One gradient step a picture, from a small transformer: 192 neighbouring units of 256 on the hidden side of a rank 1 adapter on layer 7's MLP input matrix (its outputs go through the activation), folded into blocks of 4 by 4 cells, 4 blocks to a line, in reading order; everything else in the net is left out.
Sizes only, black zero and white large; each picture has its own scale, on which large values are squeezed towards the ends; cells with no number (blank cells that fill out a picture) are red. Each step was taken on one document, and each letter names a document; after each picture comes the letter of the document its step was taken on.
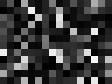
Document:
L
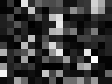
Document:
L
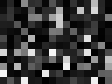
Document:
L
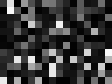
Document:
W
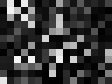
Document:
W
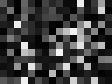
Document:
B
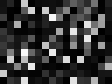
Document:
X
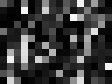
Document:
X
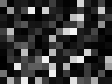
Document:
B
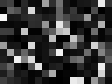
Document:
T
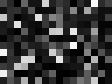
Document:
L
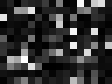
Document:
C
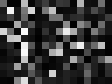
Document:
B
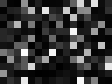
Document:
X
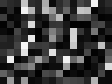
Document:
X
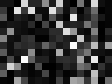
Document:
C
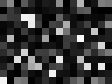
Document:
W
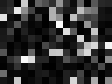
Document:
C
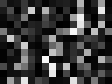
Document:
B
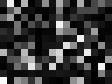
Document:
W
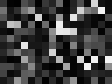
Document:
L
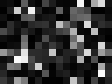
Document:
T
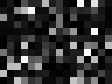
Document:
C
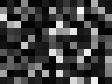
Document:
L
